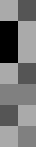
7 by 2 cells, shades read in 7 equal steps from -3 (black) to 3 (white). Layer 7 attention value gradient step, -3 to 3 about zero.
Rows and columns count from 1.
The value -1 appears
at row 1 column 2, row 4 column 2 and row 6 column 1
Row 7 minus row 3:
4 -1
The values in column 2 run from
-1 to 1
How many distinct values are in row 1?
2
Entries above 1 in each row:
0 0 0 0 0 0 0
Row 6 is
-1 1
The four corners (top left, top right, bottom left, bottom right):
1 -1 1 0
